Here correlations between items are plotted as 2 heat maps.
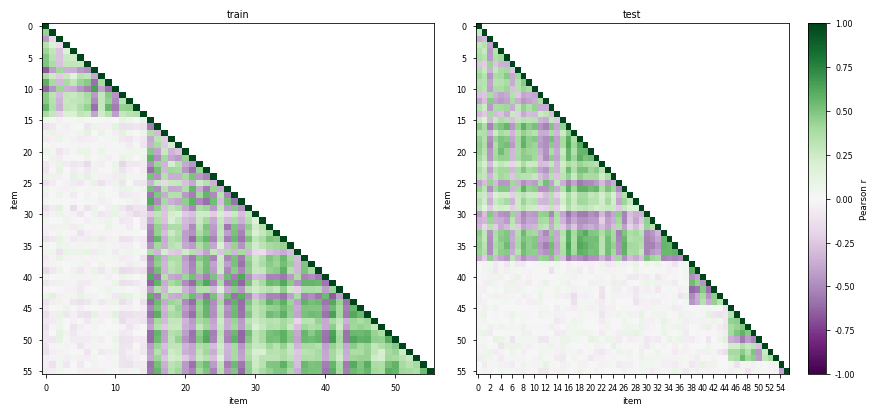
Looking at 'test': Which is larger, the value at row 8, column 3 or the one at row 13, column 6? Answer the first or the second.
the first
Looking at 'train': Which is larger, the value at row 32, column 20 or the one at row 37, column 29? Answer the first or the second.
the second
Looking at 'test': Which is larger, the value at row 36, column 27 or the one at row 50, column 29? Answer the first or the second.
the first
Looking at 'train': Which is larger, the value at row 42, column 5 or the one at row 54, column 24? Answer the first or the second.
the first
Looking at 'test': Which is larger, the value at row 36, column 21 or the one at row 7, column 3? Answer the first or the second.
the first
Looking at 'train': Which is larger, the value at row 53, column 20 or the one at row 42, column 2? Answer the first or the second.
the second
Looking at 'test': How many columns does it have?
56
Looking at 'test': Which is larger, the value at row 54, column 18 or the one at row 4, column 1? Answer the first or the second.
the second
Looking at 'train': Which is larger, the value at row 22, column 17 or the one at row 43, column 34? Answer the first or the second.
the first
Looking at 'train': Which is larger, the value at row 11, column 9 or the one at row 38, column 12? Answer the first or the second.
the first
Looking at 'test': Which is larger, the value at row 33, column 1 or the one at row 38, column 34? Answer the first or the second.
the first
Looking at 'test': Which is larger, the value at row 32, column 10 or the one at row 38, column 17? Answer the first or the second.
the second
